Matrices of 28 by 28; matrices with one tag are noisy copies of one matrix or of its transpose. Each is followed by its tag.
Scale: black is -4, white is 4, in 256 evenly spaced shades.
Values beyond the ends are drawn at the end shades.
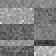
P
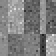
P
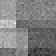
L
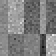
P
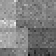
L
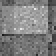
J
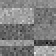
P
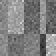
P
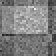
J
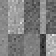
P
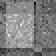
J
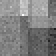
L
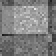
J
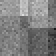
L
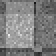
J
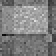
J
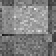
J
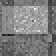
J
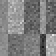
P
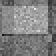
J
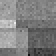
L
